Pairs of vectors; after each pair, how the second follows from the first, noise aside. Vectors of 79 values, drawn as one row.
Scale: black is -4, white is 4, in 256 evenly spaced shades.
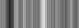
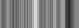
reversed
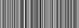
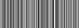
reversed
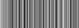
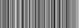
reversed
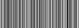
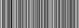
reversed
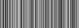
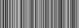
copied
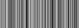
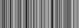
reversed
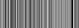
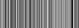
copied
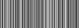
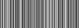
copied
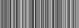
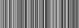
reversed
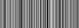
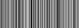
reversed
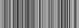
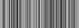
reversed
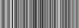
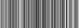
reversed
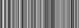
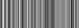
copied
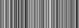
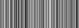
copied
